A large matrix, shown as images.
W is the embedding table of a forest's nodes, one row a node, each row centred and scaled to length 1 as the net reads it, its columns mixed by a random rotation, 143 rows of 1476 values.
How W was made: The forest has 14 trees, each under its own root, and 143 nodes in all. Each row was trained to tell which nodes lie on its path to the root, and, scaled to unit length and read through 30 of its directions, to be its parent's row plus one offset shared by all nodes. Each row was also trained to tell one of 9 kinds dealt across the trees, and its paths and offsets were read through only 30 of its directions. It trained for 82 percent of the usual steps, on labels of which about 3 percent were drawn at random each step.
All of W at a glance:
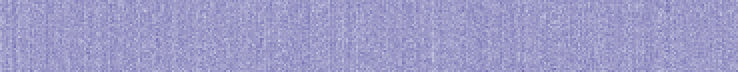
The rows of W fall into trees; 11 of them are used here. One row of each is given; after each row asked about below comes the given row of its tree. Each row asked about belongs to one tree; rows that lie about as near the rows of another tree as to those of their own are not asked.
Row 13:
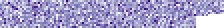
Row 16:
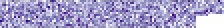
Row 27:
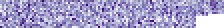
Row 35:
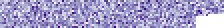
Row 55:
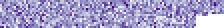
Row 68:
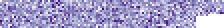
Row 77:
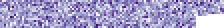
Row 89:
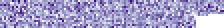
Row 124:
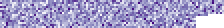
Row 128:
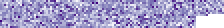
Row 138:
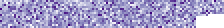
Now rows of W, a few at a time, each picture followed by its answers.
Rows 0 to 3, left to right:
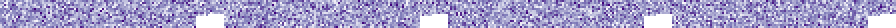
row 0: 35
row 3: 89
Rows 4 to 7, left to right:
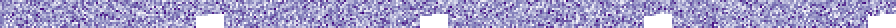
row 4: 77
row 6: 68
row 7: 16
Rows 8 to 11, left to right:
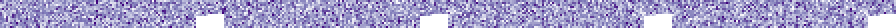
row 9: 138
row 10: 27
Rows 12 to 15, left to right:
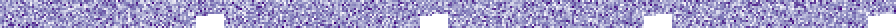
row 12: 55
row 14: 68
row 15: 68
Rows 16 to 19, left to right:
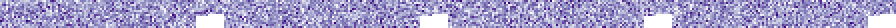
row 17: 128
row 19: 27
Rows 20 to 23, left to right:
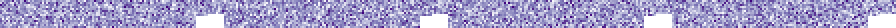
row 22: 68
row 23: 35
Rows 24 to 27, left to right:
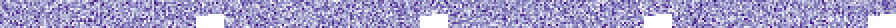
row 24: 89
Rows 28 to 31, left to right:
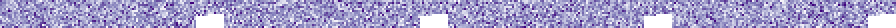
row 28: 16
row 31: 35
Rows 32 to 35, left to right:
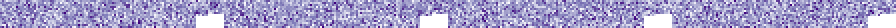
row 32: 16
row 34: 13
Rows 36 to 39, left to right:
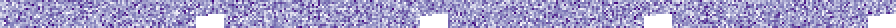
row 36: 27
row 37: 124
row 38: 68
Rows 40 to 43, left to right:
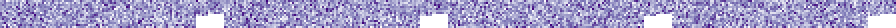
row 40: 16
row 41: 27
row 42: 89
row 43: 27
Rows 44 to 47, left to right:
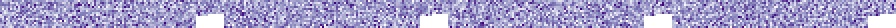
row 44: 16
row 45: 68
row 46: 55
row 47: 77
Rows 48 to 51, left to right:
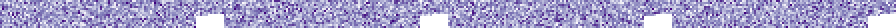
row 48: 68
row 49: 35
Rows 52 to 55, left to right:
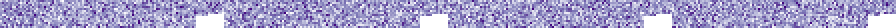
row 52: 124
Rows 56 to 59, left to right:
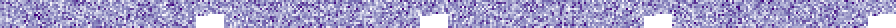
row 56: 13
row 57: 77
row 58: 55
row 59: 128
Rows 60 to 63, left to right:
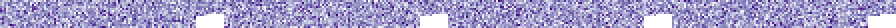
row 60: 13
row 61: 27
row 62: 27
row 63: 68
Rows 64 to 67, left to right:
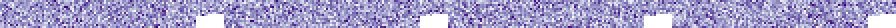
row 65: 124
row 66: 128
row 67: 35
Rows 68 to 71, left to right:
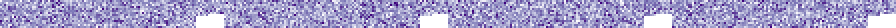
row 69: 35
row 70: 68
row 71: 128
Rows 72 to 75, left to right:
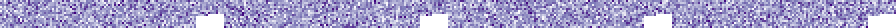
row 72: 27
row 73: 89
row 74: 35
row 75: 16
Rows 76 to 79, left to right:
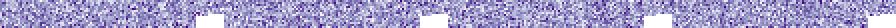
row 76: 16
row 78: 128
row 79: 138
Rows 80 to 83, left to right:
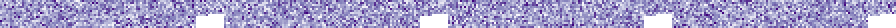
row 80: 128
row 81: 128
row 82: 89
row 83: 124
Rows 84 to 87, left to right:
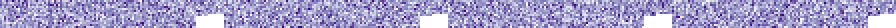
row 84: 128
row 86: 55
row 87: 16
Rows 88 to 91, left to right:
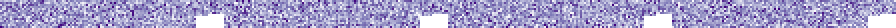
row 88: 138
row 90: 68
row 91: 68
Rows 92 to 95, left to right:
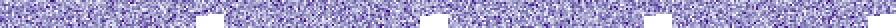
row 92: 16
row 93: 89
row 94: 68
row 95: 89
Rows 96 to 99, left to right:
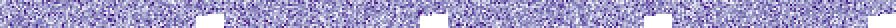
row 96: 27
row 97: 35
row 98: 55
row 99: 13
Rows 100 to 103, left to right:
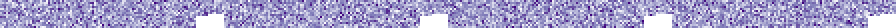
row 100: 89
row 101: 27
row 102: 89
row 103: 138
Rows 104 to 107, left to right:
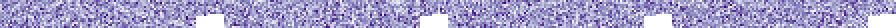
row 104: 55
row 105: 89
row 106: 27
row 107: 68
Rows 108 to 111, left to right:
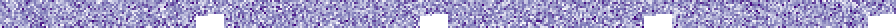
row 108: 16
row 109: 27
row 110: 16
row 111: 27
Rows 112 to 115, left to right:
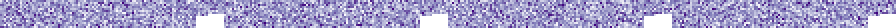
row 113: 16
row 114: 77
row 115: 55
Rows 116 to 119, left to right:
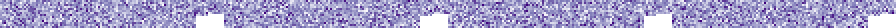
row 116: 35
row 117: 68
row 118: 16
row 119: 89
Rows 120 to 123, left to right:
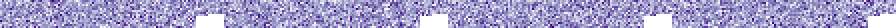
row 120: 55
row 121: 16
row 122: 89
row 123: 89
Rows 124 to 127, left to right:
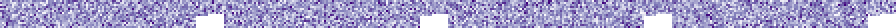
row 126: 89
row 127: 13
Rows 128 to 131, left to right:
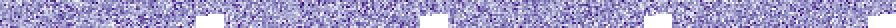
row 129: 35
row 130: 35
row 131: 13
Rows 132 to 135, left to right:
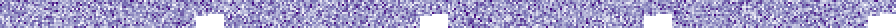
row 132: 68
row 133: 27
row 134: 27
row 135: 124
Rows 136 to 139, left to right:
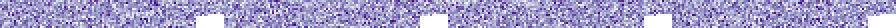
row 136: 128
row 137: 35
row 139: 124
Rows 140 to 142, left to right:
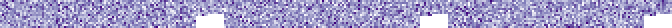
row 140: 89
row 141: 55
